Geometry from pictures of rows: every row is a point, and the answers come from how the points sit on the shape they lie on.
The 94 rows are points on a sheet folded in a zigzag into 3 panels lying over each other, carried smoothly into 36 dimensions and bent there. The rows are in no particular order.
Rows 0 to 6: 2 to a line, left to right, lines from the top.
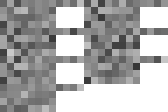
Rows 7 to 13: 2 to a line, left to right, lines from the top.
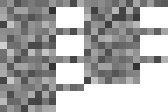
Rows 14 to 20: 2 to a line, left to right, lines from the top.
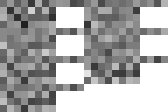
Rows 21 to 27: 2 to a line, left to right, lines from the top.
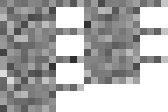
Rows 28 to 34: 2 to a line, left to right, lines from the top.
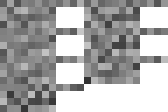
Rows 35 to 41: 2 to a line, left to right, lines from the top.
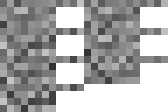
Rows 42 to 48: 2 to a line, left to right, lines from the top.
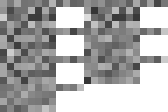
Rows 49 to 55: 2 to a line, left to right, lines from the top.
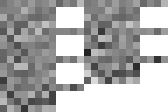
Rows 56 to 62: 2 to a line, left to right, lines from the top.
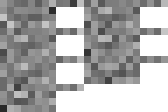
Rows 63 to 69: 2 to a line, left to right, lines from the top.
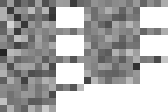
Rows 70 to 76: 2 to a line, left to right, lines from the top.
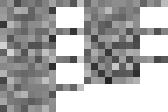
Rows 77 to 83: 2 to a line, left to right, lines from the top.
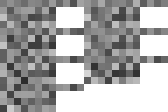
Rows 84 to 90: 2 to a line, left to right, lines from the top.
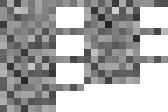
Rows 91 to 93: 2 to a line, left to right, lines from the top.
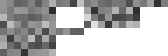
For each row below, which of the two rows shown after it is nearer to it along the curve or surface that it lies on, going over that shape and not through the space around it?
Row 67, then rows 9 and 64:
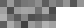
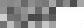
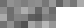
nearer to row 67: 9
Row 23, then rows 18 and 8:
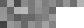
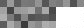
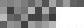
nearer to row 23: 18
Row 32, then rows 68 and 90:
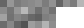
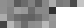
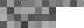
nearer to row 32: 90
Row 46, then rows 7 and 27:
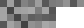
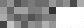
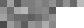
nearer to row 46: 27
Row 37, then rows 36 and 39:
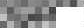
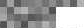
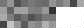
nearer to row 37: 36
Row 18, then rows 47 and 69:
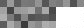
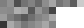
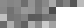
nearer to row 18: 69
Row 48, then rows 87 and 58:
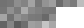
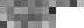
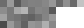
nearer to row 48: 58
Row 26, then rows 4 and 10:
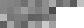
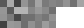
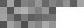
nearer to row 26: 10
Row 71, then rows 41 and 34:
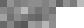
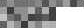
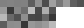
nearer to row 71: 34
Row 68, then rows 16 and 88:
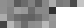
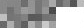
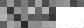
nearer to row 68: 16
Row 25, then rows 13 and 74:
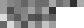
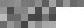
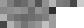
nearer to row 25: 74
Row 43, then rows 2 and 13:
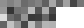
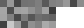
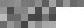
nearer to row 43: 13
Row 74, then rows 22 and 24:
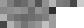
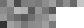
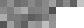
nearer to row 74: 22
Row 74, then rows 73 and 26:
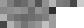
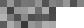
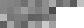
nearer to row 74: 26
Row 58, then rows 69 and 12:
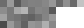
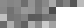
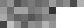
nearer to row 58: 69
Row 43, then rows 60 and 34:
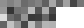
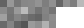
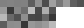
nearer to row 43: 34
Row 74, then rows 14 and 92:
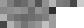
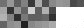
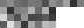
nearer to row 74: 92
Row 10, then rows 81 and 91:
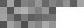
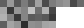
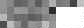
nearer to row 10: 81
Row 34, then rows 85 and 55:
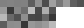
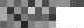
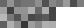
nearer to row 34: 85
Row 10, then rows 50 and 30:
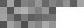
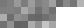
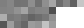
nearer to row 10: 30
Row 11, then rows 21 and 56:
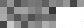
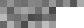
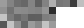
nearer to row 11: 56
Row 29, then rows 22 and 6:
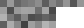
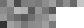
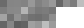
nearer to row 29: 22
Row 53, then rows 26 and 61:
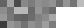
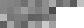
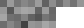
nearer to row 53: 26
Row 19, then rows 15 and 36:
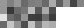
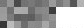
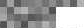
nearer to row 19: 36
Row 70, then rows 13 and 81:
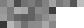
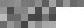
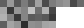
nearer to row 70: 81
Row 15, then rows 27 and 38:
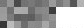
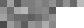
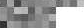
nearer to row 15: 38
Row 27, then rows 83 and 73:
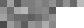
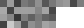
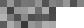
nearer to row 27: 73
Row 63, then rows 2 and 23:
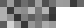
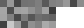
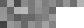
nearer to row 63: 2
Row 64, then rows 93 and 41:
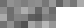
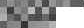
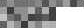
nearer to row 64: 93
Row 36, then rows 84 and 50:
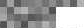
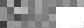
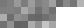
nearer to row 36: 84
